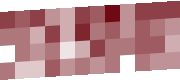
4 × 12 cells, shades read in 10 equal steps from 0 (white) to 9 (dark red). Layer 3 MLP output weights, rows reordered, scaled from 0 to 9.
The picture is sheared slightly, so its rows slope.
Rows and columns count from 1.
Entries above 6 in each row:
7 2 1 0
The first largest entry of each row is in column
8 6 7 4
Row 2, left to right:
5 5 3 7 3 8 5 6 4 6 5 4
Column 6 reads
7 8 3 5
